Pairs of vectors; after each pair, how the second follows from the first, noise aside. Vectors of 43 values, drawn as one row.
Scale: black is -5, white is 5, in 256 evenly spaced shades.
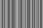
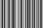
scaled up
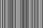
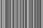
shuffled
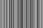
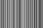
shuffled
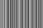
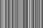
shuffled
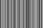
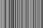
shuffled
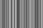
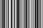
scaled up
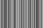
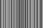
shuffled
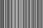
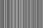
shrunk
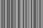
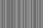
shrunk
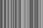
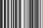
scaled up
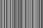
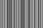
shuffled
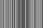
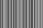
shuffled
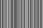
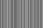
shrunk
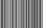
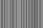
shrunk
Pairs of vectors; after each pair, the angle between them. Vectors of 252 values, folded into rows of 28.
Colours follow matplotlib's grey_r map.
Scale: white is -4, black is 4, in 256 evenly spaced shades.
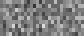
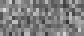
orthogonal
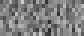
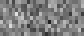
partly aligned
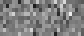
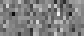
nearly opposite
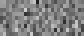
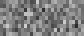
nearly opposite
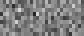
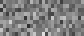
partly opposed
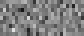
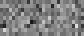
orthogonal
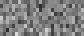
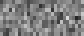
partly aligned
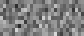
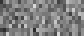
orthogonal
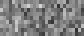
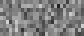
nearly parallel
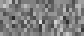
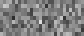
nearly parallel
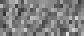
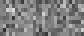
orthogonal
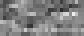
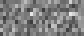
partly aligned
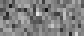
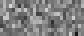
nearly opposite
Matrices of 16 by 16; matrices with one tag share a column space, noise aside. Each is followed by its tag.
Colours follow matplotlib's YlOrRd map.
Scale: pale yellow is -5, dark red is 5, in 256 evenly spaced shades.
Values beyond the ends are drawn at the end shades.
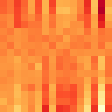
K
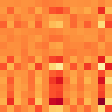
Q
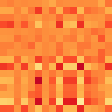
Q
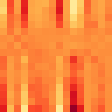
K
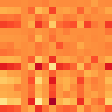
Q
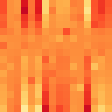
K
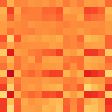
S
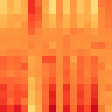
K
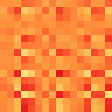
S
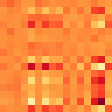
Q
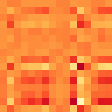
Q
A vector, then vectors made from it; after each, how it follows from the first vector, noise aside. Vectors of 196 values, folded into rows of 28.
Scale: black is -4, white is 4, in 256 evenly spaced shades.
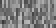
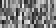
scaled up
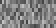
sign-scrambled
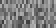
sign-scrambled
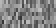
sign-scrambled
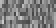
sign-scrambled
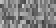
sign-scrambled
